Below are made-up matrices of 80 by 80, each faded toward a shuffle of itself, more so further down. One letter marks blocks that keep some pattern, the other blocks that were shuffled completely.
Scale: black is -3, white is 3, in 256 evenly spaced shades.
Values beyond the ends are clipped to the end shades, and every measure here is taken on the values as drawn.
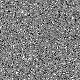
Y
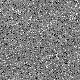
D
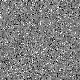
Y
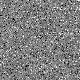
Y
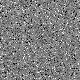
D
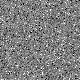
D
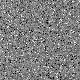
D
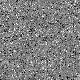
Y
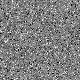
D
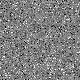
Y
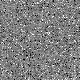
Y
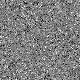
D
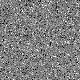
Y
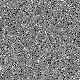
D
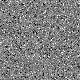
Y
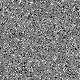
D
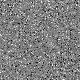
D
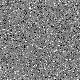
D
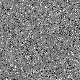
D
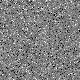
D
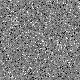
D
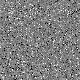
Y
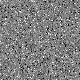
D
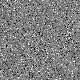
D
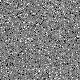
Y
